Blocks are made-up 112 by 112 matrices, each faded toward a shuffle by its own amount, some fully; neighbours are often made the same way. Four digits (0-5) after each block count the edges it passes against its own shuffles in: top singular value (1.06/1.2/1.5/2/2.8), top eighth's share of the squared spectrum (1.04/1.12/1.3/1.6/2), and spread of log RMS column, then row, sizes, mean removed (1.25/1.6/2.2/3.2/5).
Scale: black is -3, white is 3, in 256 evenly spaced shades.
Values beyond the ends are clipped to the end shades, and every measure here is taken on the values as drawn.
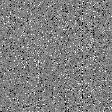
2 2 3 0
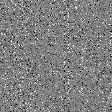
2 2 2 0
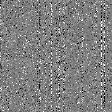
2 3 3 0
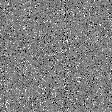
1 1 1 0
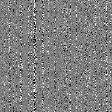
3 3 4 0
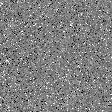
0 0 0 0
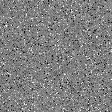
0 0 0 0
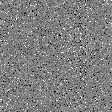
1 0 1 0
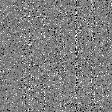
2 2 3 0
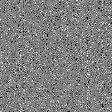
1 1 1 0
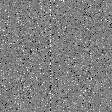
2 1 1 0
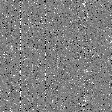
3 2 2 0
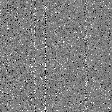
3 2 3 0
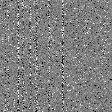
2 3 3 0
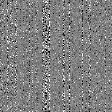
2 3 4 0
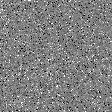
0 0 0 0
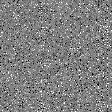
1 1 2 0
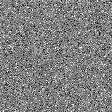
2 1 0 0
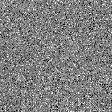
3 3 1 1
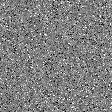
1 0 0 0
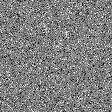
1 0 0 0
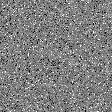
0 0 0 0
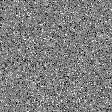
2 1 0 0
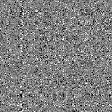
4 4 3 2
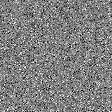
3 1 0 0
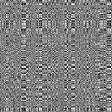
5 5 4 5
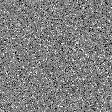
1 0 0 0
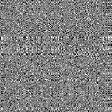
5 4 3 3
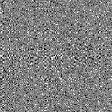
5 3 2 3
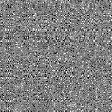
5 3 2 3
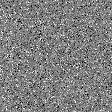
2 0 0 0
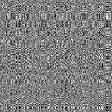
5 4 3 3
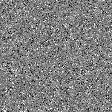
3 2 0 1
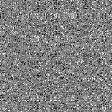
4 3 2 2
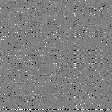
5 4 1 2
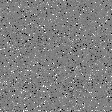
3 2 0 1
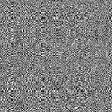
5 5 3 3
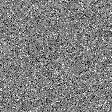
1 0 0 0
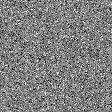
1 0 0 0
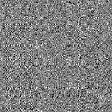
4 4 3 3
